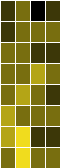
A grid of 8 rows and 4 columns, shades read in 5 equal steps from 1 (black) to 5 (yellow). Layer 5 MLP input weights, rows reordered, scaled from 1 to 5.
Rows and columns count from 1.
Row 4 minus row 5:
0 -1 1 1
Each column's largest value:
4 5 4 3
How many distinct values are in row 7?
3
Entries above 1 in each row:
3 4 4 4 4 4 4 4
